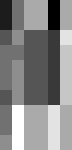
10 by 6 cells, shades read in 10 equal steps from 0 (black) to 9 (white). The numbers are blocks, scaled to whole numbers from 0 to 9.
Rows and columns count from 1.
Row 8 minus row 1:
3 5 0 0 8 0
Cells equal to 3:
12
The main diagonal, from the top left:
1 4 3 3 2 7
